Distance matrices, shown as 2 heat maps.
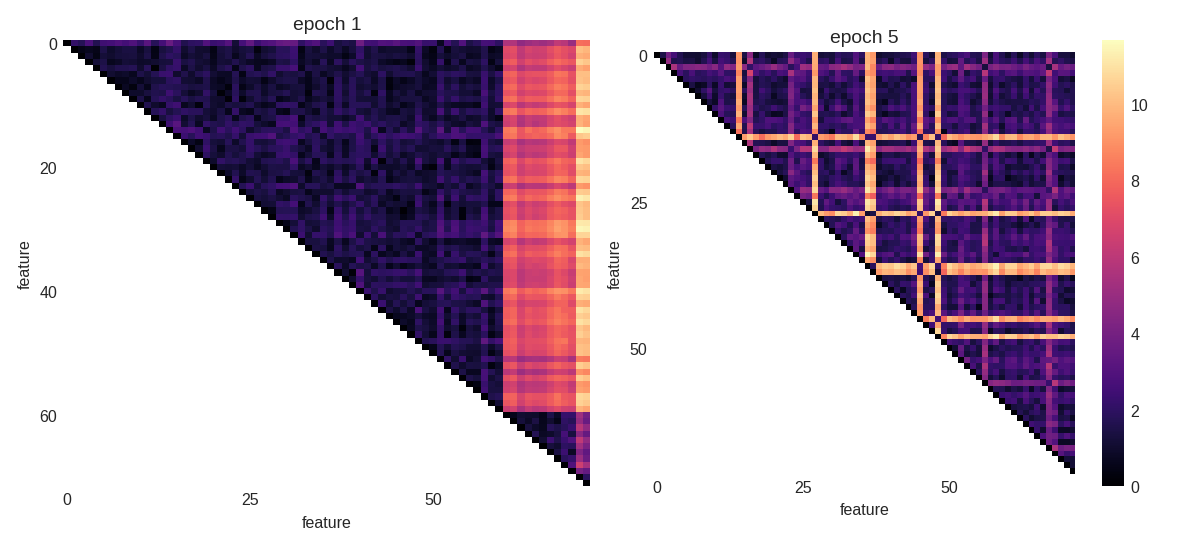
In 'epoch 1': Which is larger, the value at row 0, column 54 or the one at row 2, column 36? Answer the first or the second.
the first
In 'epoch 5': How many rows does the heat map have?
72
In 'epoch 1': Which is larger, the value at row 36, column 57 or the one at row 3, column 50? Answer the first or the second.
the first
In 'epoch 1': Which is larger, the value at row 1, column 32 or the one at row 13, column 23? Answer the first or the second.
the second
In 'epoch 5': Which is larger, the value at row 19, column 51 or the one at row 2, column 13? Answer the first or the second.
the second
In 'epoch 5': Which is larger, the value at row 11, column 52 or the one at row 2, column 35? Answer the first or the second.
the second
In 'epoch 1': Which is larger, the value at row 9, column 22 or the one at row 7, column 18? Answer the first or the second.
the second
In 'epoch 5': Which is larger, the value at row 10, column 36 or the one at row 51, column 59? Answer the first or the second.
the first
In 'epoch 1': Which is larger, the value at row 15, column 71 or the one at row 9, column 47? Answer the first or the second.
the first
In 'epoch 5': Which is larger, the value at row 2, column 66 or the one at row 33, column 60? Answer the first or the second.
the first
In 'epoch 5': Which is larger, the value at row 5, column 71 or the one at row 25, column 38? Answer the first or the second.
the second
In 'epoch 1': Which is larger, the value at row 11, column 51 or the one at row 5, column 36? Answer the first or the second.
the first
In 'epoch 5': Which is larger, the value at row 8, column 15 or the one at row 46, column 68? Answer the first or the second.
the second
